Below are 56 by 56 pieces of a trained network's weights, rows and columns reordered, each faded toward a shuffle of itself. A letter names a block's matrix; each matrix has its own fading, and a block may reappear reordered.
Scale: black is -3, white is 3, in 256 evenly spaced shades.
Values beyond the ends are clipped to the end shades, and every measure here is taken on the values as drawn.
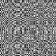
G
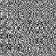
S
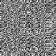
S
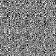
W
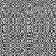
G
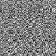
S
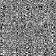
W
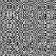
G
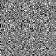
W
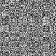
S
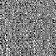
W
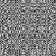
G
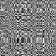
G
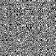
W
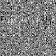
W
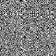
W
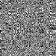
W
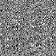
W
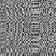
G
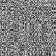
S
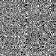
W
